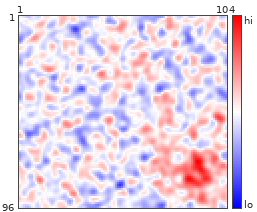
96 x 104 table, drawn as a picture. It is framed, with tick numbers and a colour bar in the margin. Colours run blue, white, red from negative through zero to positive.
Grain: blotchy. Bumps: one, in the bottom right. Ninth with the highest average: bottom right. Mirror symmetry: none. Lone odd cells: none. Stripes: none.
